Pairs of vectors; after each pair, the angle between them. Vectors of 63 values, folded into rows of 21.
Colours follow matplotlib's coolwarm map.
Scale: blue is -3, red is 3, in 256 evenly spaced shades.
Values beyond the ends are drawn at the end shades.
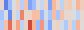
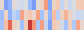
nearly parallel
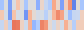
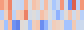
nearly opposite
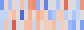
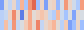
nearly parallel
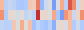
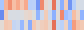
nearly opposite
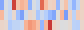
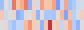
nearly parallel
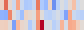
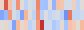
nearly parallel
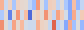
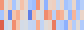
nearly parallel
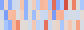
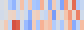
partly aligned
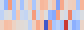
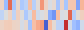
nearly parallel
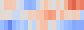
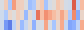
partly aligned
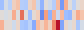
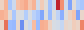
orthogonal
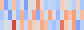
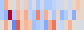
partly opposed
